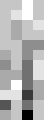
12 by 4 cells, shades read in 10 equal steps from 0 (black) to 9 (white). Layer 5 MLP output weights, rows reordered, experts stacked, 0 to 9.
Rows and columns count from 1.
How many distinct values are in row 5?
2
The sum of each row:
30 31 28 27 24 25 24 24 25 24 21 20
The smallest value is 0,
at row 12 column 3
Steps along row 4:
down up same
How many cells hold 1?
0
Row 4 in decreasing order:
7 7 7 6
